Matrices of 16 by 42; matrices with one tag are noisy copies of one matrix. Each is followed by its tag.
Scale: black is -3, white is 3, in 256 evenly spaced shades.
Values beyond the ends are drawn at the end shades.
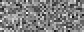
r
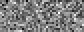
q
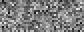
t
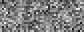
t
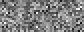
t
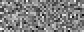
r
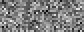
t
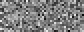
r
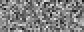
q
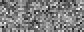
t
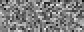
q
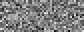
r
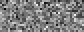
q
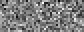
q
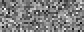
t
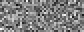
r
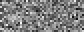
r
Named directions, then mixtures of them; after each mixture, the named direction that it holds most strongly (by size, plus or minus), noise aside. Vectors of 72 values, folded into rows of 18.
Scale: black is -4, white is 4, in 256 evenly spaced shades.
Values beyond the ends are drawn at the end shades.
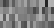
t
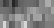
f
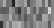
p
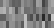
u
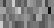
p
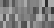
t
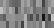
u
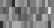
p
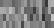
u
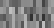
u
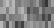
u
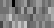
p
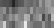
f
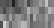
f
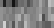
f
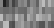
f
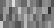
p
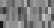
p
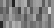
p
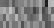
t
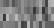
t
